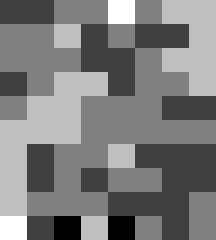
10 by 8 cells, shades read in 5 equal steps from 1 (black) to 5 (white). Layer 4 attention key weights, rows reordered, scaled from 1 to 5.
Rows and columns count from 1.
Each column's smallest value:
2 2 1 2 1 2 2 2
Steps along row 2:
same up down up down same up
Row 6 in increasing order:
3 3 3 3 3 4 4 4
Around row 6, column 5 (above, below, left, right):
3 4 3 3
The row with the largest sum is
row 6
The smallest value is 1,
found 2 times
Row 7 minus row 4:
2 -1 -1 -1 2 -1 -1 -2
